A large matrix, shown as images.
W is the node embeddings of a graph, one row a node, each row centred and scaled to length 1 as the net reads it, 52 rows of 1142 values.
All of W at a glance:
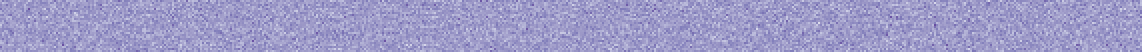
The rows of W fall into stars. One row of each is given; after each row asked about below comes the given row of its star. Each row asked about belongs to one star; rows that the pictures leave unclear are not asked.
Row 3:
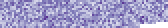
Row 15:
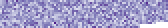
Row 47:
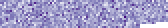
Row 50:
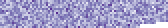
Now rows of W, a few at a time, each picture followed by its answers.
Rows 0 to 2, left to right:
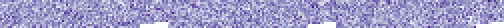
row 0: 50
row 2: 15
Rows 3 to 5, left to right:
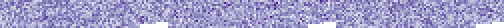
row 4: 15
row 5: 15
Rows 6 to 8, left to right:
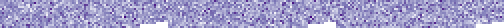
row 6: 47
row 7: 3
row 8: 15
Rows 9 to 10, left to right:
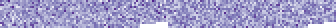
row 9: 15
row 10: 50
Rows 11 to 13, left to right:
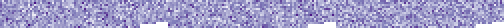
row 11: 47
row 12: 50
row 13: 47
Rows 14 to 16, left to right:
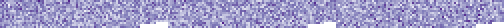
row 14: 15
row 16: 50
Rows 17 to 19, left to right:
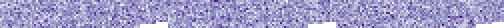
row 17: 50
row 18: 3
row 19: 47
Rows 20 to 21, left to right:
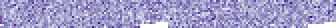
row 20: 15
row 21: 3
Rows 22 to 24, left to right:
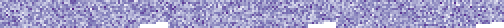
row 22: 50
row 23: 15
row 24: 50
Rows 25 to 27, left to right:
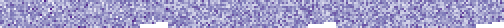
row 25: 47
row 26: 50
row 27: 47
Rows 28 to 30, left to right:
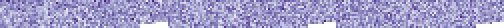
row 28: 15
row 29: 47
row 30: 47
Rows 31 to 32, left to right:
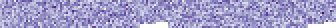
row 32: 3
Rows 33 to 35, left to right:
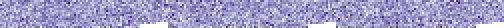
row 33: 3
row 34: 15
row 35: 3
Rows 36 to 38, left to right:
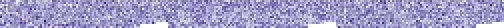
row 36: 50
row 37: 15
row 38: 47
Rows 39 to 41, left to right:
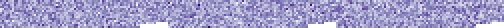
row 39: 15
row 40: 47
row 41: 50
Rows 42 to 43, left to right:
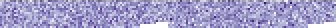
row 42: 50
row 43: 3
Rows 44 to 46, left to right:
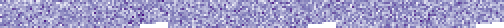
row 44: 50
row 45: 50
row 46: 3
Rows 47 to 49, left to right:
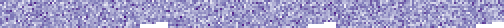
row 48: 50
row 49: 50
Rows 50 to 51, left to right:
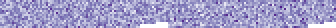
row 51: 47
